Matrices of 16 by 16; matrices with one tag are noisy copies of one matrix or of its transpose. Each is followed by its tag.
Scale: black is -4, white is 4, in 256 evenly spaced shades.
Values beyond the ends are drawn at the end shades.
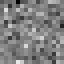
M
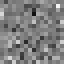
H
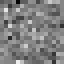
M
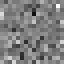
H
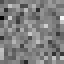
M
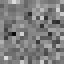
H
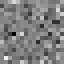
H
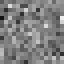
M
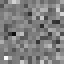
H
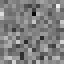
H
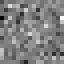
M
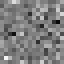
H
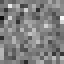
M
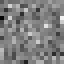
M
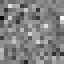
M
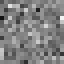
M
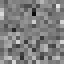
H
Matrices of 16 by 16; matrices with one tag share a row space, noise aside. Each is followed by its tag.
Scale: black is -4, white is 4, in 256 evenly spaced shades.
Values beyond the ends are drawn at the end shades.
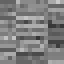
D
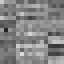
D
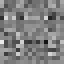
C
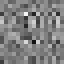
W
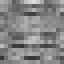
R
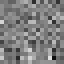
W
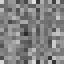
W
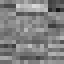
D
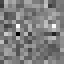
C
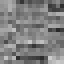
D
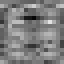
R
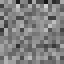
C
